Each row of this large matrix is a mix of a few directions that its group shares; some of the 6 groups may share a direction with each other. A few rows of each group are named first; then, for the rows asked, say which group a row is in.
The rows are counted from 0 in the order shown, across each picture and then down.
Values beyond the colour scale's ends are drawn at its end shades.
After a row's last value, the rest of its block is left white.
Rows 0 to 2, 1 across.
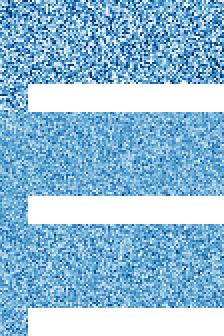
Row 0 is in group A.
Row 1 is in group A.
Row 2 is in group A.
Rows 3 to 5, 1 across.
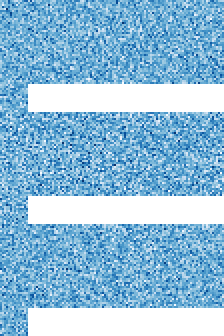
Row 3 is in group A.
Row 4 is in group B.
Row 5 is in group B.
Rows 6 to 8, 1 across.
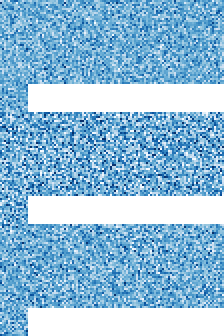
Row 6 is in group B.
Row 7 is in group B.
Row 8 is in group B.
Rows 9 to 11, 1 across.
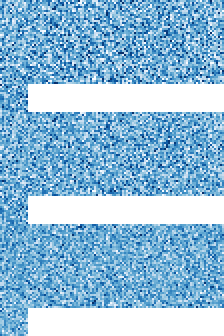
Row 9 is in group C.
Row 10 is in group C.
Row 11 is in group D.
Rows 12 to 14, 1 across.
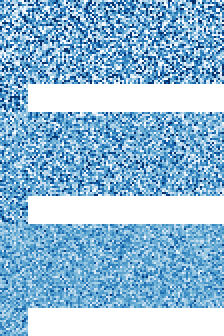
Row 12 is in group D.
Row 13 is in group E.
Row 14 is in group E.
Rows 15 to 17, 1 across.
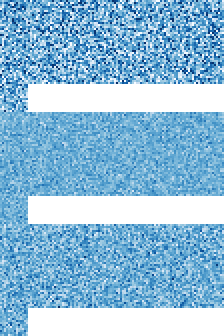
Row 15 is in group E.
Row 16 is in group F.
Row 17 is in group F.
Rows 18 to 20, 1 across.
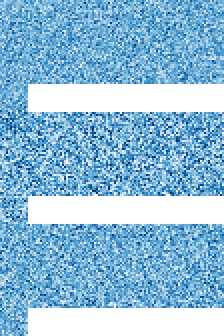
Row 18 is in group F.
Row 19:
A
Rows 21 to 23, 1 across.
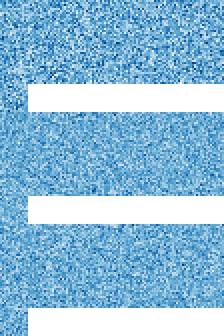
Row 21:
F
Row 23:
E
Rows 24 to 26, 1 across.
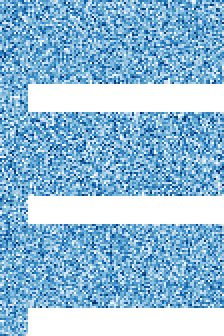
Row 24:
D
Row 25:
B
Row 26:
A
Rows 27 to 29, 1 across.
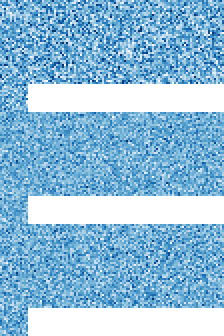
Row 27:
A
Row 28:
C
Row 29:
C
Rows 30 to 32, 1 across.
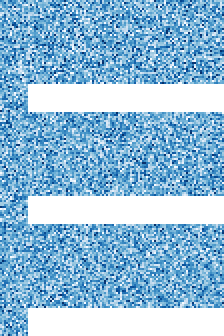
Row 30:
F
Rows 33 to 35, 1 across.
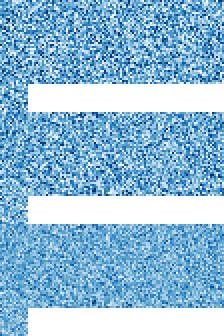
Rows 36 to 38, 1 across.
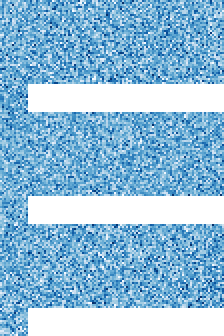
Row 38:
A
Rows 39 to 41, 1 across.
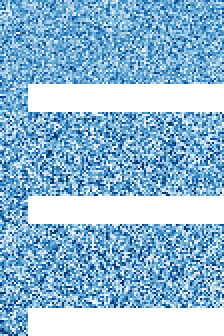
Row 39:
A
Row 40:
E
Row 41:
A
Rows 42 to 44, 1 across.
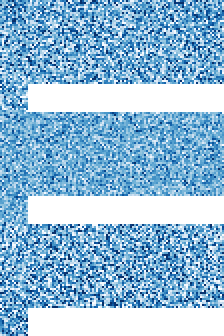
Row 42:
E
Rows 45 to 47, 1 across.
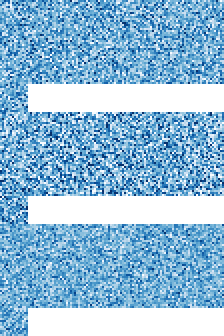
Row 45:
B
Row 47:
A
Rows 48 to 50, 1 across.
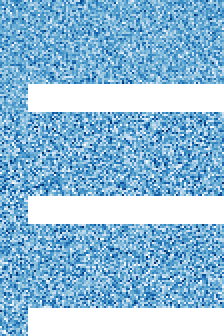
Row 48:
A
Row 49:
F
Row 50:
C
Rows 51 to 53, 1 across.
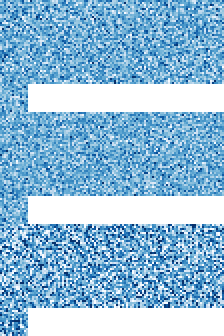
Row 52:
C
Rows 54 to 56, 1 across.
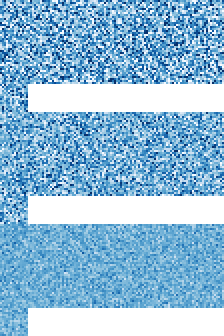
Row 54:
D
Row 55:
F
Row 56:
D
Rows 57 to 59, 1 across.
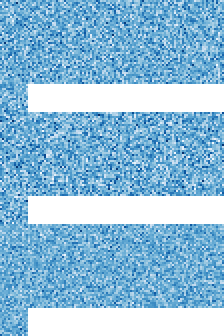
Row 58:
E
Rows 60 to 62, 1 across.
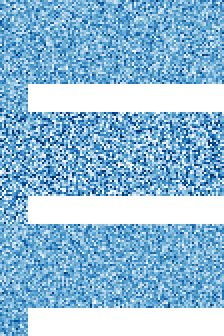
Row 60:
E
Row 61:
E
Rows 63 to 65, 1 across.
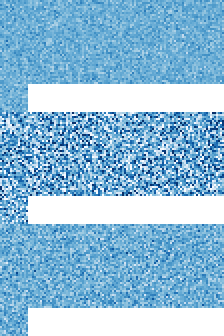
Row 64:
A
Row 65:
C
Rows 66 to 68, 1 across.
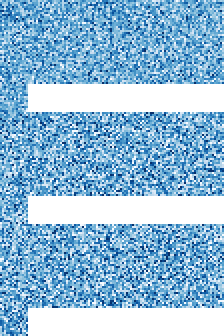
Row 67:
F
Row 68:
C
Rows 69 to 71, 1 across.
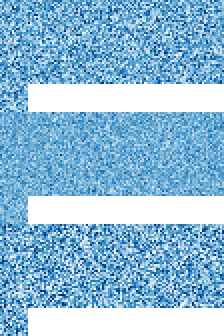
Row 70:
C
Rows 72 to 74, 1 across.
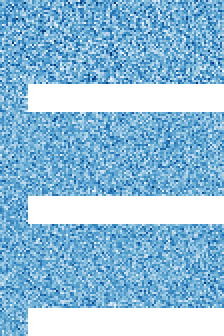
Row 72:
A
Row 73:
C
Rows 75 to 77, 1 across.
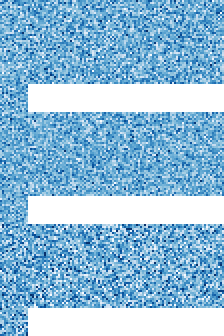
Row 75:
B
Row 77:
B
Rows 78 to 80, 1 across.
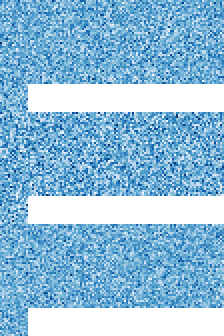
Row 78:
C
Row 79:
B
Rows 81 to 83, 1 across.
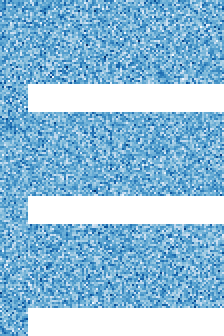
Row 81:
F
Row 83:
A
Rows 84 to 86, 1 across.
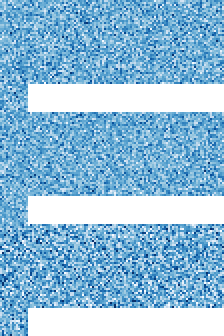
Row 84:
F
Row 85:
D
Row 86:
D
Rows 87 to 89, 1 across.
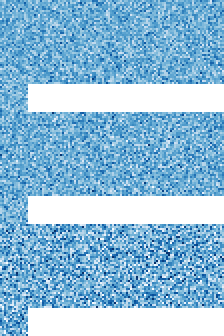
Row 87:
E
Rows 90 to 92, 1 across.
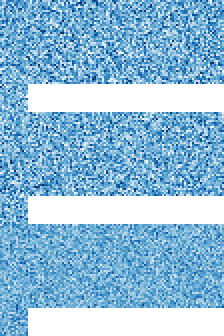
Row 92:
B
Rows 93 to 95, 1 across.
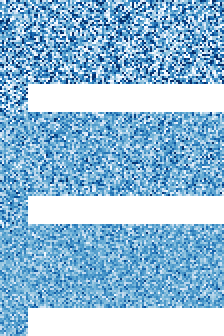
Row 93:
E
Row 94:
E
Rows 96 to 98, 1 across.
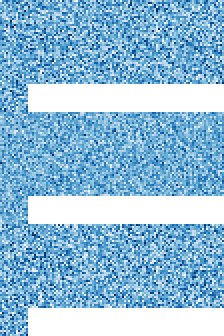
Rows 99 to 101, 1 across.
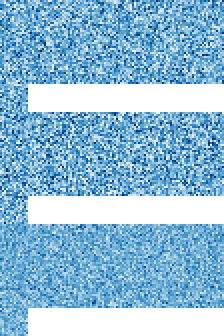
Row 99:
E
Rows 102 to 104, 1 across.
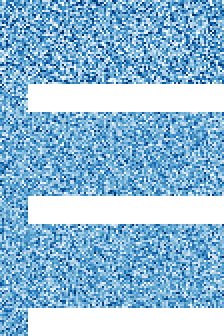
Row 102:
D
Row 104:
E
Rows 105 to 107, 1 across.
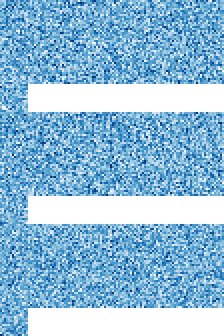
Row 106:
A
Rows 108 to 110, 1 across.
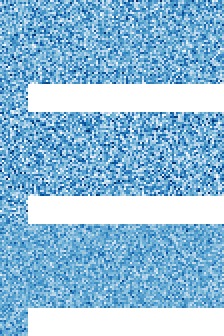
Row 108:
B
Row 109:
B
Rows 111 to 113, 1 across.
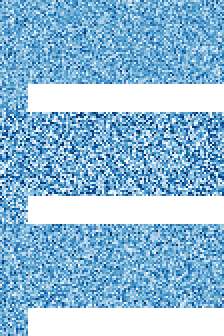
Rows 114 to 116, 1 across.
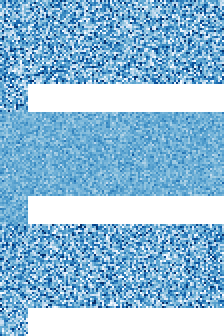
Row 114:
F
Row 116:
C
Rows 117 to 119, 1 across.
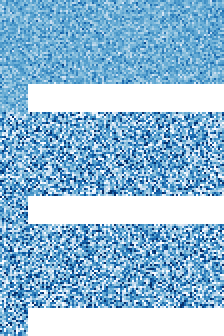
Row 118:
D
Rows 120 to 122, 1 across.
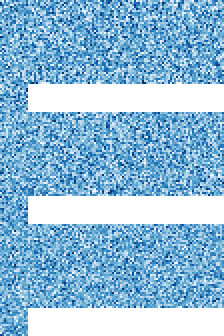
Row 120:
B
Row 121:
A
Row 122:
F
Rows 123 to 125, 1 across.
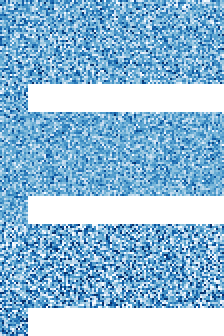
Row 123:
B
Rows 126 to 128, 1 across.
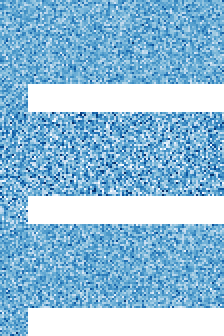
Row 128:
B
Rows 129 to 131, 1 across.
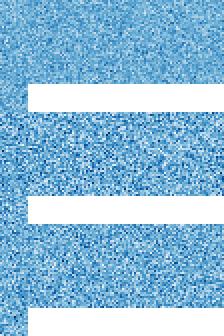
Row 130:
B
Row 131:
F
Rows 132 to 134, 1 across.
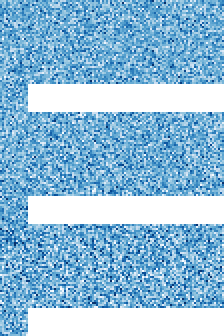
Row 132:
F
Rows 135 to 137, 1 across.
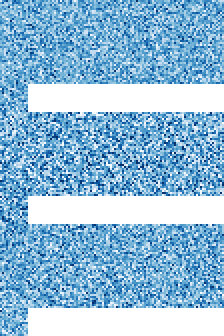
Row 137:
C
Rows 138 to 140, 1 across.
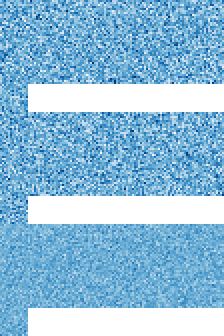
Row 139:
B
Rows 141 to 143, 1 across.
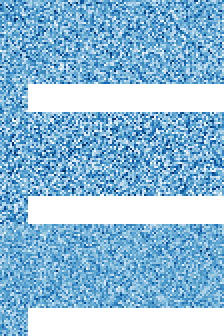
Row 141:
A
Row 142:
F
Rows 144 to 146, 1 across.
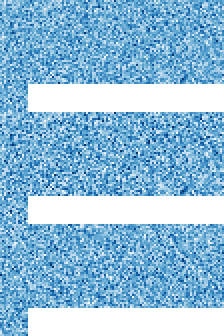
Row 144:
F
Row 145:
F
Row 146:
A
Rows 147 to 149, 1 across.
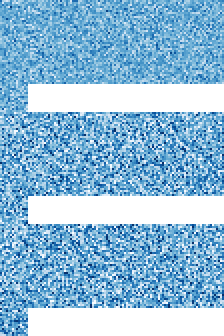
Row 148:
A
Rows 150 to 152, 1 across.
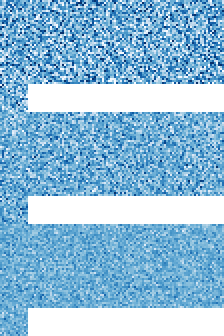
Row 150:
D
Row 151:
E
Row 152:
B
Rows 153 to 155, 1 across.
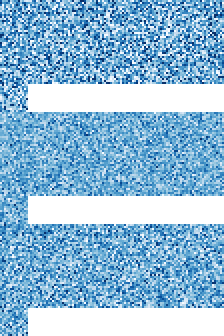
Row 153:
C
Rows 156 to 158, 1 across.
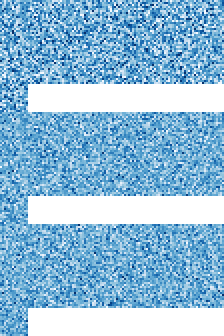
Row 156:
F
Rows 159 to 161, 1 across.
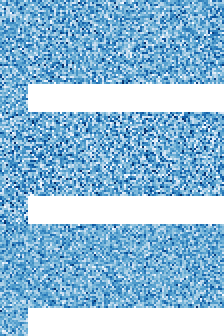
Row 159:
A
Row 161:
C
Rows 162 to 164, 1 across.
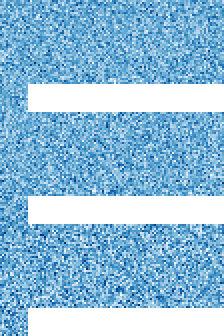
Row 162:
D
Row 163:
A
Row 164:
F
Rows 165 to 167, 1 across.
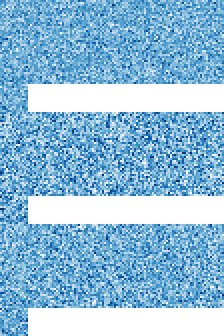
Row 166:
A
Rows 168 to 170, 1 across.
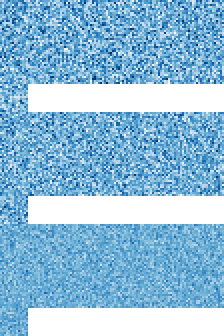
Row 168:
D
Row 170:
B
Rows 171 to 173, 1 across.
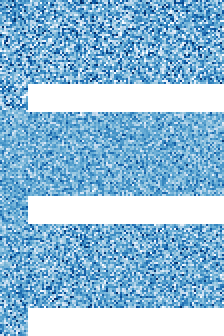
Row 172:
A
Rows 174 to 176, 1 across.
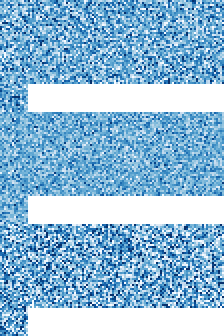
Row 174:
D
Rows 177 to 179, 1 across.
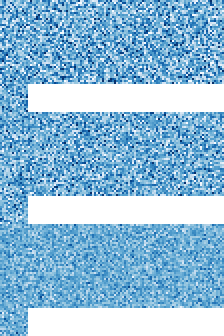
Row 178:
F
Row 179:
B
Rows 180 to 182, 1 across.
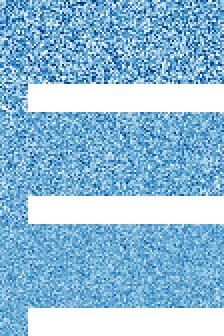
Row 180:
C
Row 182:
B
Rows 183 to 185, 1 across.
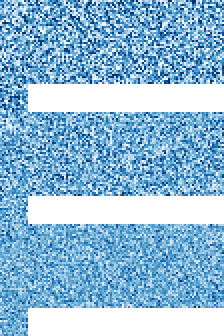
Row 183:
D
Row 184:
A
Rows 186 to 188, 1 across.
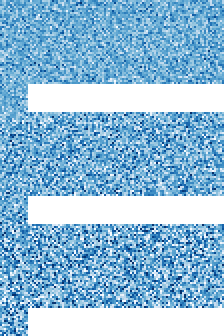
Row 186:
D
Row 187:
F
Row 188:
F
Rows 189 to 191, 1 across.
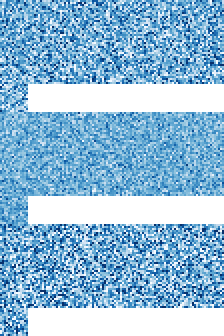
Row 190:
D
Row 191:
F
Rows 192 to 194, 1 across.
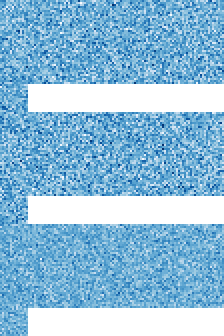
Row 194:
B
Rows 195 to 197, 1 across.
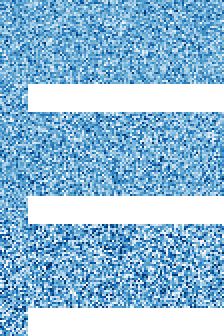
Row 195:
A
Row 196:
B
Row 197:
A
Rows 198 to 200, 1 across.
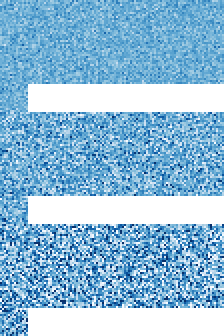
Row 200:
A
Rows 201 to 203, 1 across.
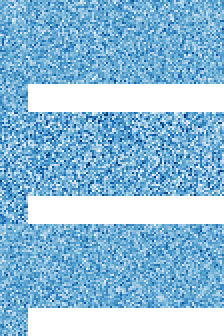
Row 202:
A
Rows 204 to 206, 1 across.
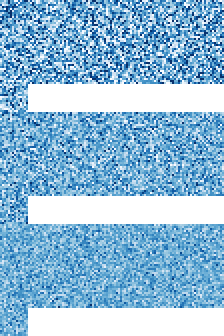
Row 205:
B
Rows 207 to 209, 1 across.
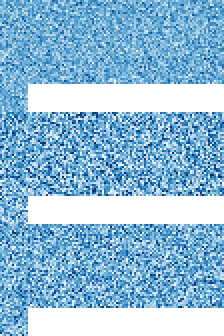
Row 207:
D
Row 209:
F
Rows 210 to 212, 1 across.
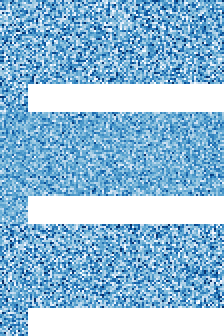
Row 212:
B
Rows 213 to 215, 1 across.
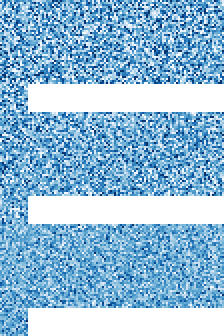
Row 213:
F
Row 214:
D
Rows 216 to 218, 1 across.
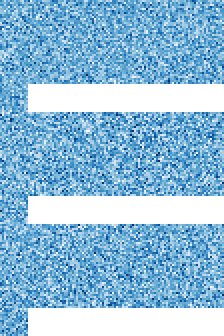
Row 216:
D
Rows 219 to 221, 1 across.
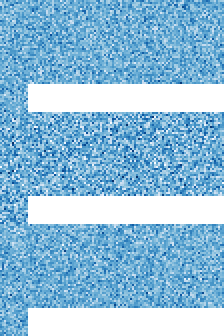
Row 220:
F
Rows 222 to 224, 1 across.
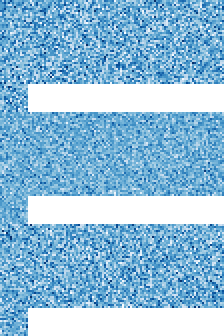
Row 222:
F
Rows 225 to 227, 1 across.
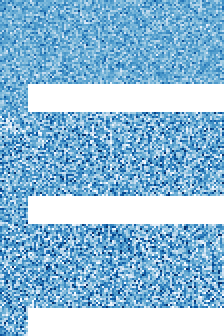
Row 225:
F
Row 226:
A
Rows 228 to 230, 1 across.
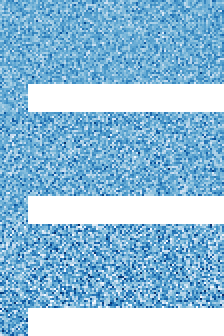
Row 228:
A
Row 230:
E
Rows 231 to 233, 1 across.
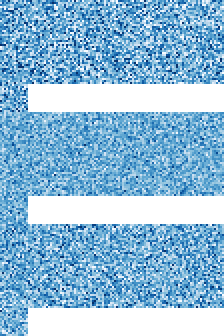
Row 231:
B
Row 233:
C
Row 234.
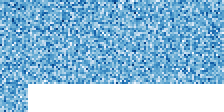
